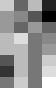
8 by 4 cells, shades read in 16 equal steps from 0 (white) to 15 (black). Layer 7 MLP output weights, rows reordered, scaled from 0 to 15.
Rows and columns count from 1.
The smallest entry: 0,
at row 8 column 4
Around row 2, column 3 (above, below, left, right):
4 6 7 15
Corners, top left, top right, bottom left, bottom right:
3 13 8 0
